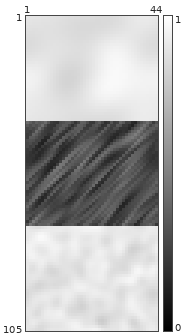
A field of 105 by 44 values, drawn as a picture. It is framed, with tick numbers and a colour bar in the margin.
The table splits into 3 rows of 1 panel. Panel 1,1: very high, smooth, faint in contrast. Panel 2,1: low, slanting up to the right. Panel 3,1: very high, blotchy, faint in contrast.
